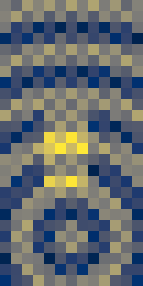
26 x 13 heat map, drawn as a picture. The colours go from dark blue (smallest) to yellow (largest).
Rings spread out from the bottom middle. The centre is the ninth with the highest average. No single row or column stands out from its neighbours. In the centre lies a patch that is higher than the rest.
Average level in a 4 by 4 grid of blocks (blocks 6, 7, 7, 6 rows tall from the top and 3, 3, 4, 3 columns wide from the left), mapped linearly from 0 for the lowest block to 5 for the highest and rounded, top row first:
2 2 2 2 / 0 3 2 0 / 1 5 4 1 / 1 0 1 1
